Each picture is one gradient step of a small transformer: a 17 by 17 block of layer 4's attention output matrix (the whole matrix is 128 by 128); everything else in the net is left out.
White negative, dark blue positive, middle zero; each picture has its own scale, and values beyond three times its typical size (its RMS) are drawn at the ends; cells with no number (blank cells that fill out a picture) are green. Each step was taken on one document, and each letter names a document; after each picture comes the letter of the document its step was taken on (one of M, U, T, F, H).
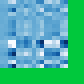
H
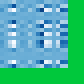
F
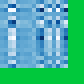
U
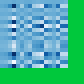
F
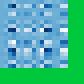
H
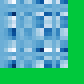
F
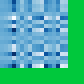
F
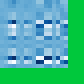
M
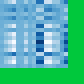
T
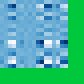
H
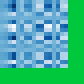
M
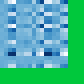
H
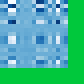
U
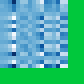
F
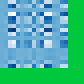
H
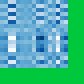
U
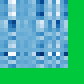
U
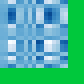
T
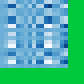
H
